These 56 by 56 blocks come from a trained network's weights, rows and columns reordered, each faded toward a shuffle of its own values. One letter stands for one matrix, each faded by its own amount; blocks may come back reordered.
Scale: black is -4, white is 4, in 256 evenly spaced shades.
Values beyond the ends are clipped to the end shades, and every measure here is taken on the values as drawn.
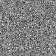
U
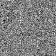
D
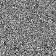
U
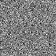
U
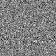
D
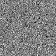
D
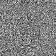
D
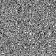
D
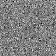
U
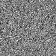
U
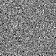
D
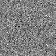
D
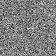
U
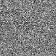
D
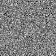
U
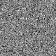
U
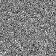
U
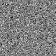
U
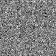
D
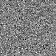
U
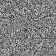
U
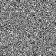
D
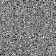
U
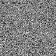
U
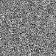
U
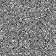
D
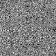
U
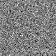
D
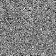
U
